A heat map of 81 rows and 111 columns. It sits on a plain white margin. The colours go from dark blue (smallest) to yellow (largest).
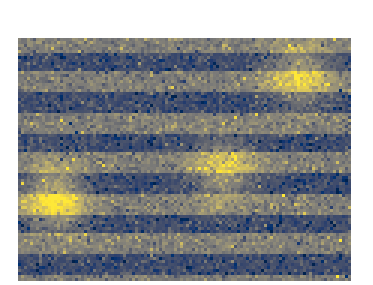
Overall the values sit about 40% of the way up the scale. There are three bumps. Horizontal stripes repeat 6 times down the table. No overall slope runs across the table.
